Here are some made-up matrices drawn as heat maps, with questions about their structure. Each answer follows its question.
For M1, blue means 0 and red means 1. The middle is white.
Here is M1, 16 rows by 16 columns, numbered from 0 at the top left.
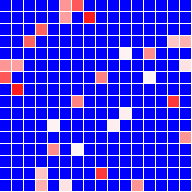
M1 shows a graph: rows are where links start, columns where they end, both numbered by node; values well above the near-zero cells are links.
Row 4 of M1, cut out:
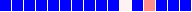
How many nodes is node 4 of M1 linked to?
2
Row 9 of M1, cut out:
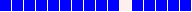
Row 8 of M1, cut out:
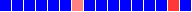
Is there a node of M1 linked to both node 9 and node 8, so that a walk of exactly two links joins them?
no
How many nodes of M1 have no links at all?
1
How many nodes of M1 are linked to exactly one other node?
4
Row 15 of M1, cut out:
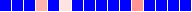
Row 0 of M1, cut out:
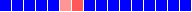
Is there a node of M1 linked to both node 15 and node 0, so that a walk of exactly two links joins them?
yes
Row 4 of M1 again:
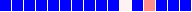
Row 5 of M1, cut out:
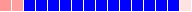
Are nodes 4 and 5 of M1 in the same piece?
yes
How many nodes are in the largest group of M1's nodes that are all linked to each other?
2
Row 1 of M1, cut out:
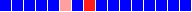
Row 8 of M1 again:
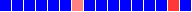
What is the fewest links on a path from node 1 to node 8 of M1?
4
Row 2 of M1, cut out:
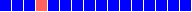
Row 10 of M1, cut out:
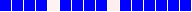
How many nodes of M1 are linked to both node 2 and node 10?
0
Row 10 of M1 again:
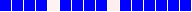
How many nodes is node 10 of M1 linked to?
2
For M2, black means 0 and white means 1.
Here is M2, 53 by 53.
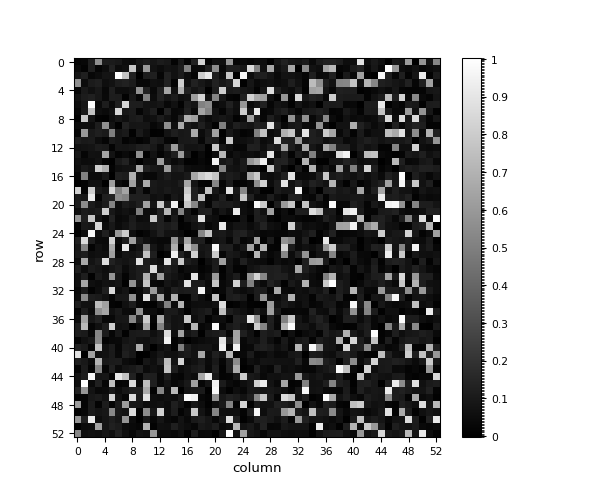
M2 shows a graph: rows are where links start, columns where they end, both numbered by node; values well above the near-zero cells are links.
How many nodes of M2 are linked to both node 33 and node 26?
6
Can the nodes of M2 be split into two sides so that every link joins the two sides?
no
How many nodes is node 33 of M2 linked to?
10
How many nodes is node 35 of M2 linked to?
8
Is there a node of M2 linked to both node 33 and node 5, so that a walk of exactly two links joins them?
yes
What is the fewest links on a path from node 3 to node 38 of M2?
1
